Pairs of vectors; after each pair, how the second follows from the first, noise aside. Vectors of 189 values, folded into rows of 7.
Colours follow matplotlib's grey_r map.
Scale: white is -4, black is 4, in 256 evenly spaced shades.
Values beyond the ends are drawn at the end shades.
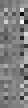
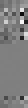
partly zeroed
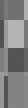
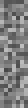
shuffled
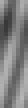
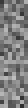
shuffled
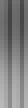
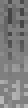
partly zeroed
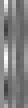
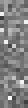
shuffled
